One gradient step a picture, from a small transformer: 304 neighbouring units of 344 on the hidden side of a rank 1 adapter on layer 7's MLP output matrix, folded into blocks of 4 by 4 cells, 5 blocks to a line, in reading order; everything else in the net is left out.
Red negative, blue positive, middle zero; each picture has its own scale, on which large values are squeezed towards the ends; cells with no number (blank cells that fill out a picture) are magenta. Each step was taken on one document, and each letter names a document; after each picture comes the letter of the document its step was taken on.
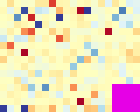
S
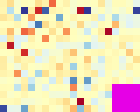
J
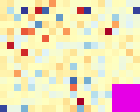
J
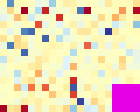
J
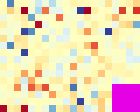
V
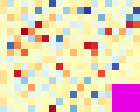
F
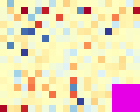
J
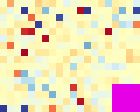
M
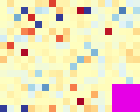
S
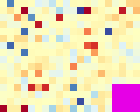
V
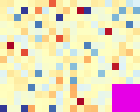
F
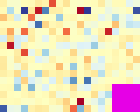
J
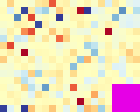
S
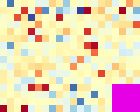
V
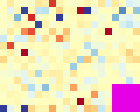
S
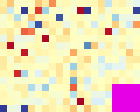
M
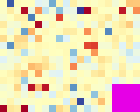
V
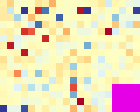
M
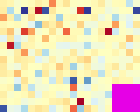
J
